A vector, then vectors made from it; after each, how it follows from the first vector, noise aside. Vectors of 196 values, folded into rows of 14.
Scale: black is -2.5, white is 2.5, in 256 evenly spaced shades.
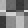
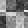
copied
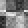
copied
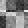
copied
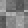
shrunk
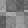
shrunk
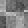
shrunk
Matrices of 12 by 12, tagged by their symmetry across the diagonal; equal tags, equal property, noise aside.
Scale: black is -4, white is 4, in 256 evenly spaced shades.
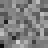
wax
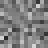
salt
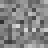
wax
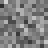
salt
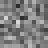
salt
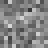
wax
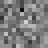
wax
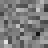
wax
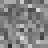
wax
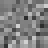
salt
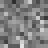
wax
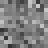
salt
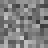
salt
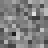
salt
